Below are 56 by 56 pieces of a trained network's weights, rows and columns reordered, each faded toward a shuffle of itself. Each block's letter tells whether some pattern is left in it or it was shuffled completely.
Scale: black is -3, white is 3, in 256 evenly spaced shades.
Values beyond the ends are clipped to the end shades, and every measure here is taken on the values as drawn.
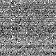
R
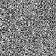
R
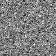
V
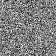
V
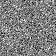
V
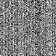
R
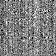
R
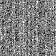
R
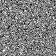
V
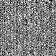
R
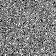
V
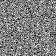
V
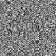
R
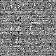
R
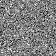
V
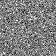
V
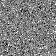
V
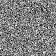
V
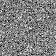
V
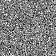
V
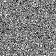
V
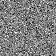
V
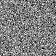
V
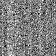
R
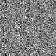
R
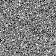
V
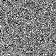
V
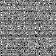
R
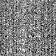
R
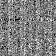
R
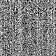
R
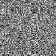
R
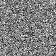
V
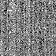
R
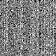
R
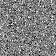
V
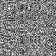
R
